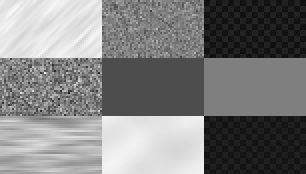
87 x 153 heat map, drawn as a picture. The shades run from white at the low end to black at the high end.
The table splits into 3 rows of 3 panels. Panel 1,1: very low, slanting up to the right, faint in contrast. Panel 1,2: middling, fine-grained. Panel 1,3: very high, checkered, faint in contrast. Panel 2,1: middling, fine-grained, strong in contrast. Panel 2,2: high, flat. Panel 2,3: middling, flat. Panel 3,1: low, streaked across. Panel 3,2: very low, smooth, faint in contrast. Panel 3,3: very high, checkered, faint in contrast.
